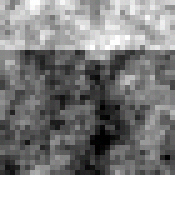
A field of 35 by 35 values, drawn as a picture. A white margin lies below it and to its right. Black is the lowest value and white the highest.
There are no regular stripes. A horizontal seam about 30% of the way down splits the table, and the top part is higher. The field is mottled with small blotches.
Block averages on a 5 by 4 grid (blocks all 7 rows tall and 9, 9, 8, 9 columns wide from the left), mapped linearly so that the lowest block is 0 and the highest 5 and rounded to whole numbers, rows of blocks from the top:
5 5 5 5 | 3 3 4 3 | 2 1 1 3 | 2 1 0 2 | 1 1 1 2
